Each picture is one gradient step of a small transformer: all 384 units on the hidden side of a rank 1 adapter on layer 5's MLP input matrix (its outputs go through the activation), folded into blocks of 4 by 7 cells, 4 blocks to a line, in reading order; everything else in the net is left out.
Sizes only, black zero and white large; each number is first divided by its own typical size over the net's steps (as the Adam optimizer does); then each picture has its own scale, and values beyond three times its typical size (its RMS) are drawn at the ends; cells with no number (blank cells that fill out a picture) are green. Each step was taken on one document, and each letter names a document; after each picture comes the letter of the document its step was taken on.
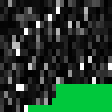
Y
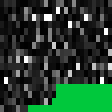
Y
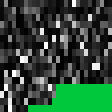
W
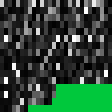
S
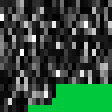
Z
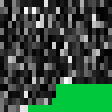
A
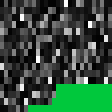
W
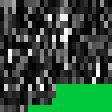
W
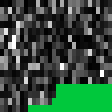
Z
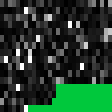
Y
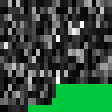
S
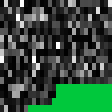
Z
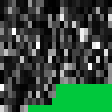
W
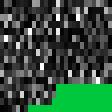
S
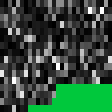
S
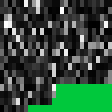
W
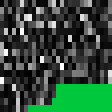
Z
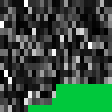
W
